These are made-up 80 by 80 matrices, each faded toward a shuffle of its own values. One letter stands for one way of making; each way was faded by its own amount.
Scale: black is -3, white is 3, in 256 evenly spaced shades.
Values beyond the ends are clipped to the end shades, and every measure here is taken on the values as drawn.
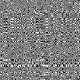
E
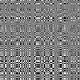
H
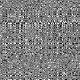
E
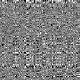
E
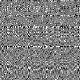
E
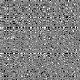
E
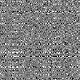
E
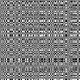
H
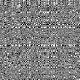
E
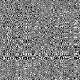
E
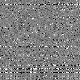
E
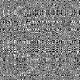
E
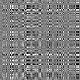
H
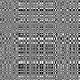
H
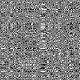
E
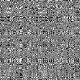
E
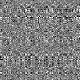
E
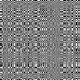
H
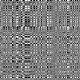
H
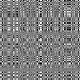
H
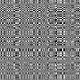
H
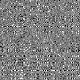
E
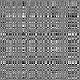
H
